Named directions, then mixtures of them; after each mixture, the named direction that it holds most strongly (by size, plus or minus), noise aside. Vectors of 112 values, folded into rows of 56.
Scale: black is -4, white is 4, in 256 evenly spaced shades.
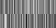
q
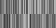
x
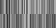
x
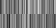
x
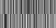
q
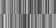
x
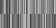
x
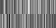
q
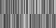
x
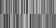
x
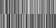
q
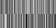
q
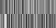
q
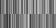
x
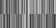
x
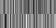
q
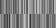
x
